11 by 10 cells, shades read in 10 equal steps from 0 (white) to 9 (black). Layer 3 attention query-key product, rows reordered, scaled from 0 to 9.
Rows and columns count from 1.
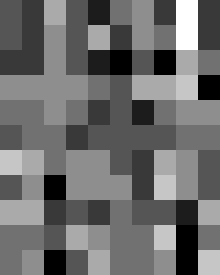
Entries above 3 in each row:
8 8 9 7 10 10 7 9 7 8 8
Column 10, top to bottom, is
7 7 5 9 4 5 6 6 3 5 2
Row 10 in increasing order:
2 3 4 5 5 5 5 5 6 9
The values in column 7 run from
3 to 8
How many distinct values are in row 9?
5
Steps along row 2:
up down up down up down up down up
